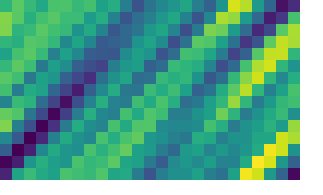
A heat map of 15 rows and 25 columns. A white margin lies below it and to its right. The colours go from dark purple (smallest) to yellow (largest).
The grain runs diagonally up to the right. The halves do not mirror each other. No overall slope runs across the table. Values change most from cell to cell in the top right.
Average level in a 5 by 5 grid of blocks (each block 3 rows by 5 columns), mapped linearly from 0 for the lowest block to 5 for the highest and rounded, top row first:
5 3 1 3 1
4 1 2 2 5
3 0 3 3 4
0 2 4 3 4
1 4 2 2 4
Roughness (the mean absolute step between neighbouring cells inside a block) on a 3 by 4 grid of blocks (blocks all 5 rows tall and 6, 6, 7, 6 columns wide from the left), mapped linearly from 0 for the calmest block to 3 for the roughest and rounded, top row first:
0123
2112
2002
